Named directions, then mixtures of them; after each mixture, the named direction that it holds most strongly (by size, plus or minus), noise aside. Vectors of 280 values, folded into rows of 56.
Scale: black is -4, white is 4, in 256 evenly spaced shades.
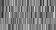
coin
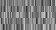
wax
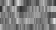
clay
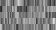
clay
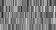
coin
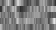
clay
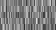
wax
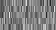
coin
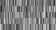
wax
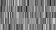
wax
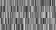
wax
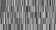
wax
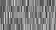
wax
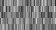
wax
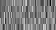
wax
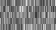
wax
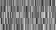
wax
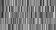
coin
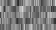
clay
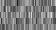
wax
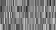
wax
